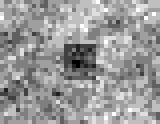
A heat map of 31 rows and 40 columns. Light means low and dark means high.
Odd patch: higher, in the centre. Ninth with the highest average: centre. Stripes: none. Average level on the scale: 40%. Ninth with the lowest average: top middle.
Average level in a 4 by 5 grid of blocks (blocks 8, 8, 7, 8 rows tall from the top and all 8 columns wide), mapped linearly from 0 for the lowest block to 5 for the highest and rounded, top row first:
22021 / 32512 / 32423 / 33211
